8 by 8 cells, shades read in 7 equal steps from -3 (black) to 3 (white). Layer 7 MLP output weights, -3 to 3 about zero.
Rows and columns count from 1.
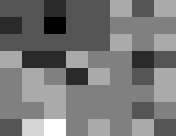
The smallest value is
-3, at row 2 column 3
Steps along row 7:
same up down same same down up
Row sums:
-5 -8 -3 -5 0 3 0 5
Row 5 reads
0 1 0 -2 1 0 -1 1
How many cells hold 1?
15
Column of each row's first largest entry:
6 6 6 1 2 2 3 3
